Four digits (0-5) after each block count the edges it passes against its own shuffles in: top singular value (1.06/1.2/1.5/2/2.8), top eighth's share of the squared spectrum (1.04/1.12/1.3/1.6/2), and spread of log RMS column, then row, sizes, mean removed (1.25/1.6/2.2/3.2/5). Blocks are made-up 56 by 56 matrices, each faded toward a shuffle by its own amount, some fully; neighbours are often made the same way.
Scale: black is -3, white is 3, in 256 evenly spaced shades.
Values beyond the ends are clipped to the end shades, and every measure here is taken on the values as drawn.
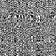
4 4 2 2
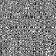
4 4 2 2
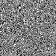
3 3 1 0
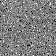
0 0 0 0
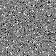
0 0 0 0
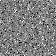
0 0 0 0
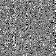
1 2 3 0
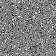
1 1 0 0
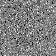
1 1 1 0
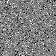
0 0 0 0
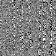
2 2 3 0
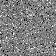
0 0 0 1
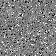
0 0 0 0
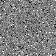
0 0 0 0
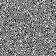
0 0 0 0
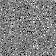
2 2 1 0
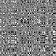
4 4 3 3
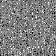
3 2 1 0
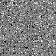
3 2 0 1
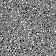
1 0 0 0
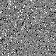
1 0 0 0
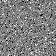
1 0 0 0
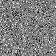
2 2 0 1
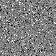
1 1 0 0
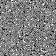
2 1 0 0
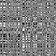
4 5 3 3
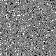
2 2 1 0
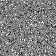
1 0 0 0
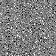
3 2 1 0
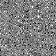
3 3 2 1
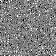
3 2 0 0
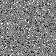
0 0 0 0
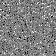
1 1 0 0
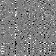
4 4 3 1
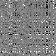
4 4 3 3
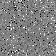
2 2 0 0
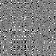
4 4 3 3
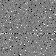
2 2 0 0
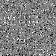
2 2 0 1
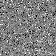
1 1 0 0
